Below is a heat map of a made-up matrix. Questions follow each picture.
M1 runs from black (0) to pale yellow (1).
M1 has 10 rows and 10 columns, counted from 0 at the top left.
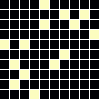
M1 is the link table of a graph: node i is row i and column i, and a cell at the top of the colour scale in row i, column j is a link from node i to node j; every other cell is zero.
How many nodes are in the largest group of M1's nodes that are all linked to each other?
2
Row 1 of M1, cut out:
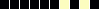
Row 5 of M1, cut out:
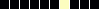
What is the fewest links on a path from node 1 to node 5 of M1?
2
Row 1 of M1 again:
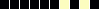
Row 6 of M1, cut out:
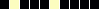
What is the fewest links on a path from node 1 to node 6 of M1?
1
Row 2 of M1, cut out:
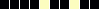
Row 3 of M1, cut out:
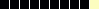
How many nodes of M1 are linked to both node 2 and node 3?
0
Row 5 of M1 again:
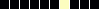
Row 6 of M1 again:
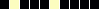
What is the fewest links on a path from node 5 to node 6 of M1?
1
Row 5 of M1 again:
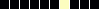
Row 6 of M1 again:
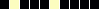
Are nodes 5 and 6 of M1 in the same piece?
yes
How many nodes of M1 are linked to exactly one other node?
6
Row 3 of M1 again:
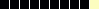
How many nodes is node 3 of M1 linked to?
1
